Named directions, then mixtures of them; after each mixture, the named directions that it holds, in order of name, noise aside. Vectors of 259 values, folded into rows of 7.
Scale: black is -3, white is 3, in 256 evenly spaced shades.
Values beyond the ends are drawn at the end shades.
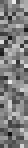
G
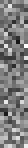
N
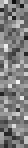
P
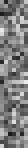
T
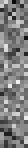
P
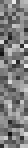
G, N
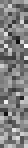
N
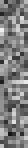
T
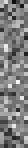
P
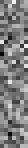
G, N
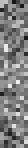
P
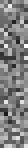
N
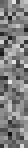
G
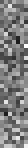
N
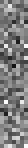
N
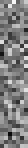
G, N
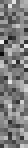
G, N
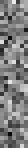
G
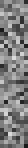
N, T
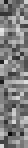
T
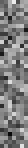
G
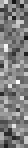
P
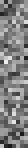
N, T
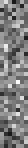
P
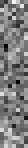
P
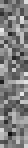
N, T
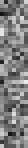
T
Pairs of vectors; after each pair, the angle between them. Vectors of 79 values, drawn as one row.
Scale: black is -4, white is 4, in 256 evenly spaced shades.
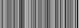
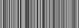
partly opposed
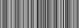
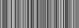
nearly parallel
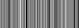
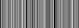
partly aligned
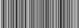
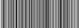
nearly parallel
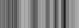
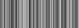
partly aligned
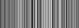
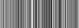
nearly opposite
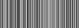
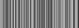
orthogonal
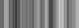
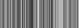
partly aligned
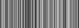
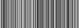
partly opposed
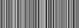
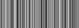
orthogonal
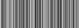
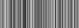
orthogonal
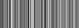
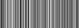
partly aligned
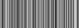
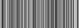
nearly parallel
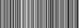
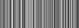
partly aligned
